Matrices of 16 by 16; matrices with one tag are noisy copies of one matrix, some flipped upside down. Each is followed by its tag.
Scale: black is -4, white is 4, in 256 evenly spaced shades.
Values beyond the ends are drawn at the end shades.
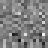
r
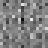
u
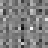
u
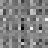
u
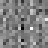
u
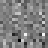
r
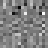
r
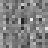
u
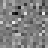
r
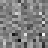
r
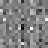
u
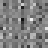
u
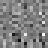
r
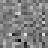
r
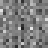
u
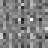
u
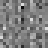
u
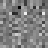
r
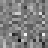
r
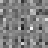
u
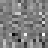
r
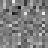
r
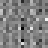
u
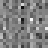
u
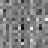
u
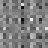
u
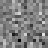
r
